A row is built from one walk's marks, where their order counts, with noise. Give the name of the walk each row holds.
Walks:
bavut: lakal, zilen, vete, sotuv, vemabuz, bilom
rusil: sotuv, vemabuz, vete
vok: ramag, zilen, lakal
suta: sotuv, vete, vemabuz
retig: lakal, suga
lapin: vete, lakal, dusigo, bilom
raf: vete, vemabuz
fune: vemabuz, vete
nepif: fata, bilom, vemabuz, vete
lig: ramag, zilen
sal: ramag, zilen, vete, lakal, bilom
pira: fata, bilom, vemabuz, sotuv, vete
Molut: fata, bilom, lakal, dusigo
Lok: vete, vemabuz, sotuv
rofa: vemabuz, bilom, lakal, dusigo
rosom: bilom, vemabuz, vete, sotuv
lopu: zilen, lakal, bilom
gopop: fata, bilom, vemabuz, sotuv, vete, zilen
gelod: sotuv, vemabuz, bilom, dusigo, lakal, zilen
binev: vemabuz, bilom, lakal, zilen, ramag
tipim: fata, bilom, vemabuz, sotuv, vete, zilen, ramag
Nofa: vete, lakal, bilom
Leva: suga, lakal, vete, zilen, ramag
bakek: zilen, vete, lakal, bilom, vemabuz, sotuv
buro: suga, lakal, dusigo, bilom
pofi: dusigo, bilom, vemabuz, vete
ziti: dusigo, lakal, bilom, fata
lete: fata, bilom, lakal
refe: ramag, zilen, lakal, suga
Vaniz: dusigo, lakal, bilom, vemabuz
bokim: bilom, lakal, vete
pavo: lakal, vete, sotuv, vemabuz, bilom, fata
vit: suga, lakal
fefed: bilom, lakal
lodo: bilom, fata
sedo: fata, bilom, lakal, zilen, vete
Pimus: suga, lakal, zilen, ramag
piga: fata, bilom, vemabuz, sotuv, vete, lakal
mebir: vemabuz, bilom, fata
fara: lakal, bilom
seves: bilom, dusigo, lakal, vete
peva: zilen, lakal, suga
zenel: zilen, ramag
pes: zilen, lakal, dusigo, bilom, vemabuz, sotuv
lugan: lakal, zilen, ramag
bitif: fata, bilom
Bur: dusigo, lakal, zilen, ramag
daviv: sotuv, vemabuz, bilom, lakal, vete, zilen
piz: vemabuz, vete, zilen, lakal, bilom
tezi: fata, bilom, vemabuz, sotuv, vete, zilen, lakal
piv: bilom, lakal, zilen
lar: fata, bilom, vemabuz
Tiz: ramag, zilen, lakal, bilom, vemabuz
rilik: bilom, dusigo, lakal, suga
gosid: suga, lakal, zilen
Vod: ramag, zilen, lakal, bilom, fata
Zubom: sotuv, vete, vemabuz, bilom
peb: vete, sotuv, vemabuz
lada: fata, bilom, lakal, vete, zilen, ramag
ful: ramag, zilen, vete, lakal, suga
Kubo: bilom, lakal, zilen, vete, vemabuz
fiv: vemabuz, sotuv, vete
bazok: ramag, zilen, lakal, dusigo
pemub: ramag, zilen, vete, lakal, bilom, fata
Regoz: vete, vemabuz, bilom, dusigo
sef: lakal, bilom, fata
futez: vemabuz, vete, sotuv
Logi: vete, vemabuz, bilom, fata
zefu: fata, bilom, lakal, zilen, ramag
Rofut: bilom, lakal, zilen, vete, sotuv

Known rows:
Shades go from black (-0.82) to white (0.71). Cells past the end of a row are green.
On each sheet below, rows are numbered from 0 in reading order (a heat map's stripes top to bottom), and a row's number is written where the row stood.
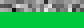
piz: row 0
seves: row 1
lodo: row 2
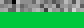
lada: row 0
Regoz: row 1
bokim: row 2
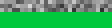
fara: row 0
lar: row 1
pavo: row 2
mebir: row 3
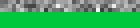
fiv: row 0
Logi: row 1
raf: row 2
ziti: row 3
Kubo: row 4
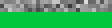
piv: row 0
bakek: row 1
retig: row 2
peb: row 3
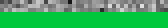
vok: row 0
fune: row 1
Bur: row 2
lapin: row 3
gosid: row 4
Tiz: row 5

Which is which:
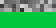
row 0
ful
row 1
pira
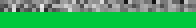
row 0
pemub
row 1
Vod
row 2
daviv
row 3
gopop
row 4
Pimus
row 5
lugan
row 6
zenel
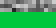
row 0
sal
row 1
pes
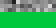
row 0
zefu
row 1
gelod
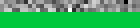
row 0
bazok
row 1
rofa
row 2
sef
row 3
rusil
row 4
Leva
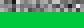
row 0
tipim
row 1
rosom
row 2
rilik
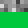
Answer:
Vaniz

